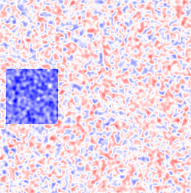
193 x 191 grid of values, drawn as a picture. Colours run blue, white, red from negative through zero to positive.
Grain: blotchy. Stripes: none. Ninth with the lowest average: middle left. Average level on the scale: 50%. Odd patch: lower, in the middle left.
